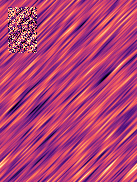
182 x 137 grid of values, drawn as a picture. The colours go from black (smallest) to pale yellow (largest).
Roughest part: top left. Odd rows or columns: none. Odd patch: rougher, in the top left. Grain: diagonal, up to the right. Mirror symmetry: none. Average level on the scale: 50%.
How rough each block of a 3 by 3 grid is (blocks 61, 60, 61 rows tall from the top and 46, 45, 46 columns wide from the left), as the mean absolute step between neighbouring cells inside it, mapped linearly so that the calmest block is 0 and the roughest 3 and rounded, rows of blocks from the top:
300 / 000 / 000
